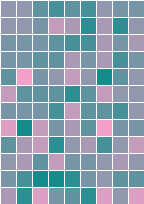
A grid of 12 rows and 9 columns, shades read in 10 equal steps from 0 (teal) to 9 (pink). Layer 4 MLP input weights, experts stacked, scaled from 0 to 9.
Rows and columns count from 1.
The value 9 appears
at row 5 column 2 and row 8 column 7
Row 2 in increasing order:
1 1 4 5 5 5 6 6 7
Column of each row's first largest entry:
1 4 7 5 2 1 5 7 3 4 7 3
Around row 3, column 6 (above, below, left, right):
1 4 2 6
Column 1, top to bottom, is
5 5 4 4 3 7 4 8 3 5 4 6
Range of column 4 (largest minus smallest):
7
